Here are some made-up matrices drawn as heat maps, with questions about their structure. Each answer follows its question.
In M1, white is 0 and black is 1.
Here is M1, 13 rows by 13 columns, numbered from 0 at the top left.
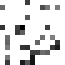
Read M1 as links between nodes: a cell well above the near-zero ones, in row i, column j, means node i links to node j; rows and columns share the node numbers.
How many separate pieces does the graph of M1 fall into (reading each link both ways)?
2
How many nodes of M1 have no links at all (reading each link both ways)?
1
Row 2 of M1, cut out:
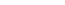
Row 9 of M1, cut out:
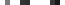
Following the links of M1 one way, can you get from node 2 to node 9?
no
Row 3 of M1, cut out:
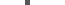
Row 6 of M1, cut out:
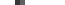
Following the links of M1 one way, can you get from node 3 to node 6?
yes
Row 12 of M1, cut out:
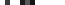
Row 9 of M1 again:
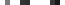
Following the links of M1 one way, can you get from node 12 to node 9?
yes
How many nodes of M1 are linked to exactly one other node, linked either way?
0
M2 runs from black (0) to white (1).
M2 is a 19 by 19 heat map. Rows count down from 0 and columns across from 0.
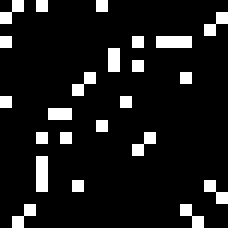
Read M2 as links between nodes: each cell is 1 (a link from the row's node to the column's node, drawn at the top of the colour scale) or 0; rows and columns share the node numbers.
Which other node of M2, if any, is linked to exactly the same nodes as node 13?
node 14
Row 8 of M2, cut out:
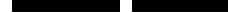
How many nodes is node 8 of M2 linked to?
2
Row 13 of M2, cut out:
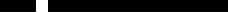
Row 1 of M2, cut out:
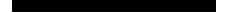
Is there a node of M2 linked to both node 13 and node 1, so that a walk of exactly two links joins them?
no
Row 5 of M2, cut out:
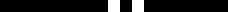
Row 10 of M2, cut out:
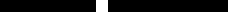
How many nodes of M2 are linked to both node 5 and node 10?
0
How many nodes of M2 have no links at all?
0
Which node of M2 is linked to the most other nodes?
node 3
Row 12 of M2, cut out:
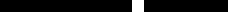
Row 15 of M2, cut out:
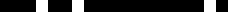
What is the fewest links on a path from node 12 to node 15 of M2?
3
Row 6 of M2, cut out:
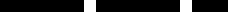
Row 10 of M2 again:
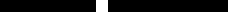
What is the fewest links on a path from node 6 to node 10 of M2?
5
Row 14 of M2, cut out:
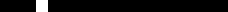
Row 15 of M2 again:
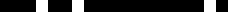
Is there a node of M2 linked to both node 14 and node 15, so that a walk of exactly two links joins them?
yes
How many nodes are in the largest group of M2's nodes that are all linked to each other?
2
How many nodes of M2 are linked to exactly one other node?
8
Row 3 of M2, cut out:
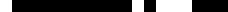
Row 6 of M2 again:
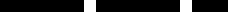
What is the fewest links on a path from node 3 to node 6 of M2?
2
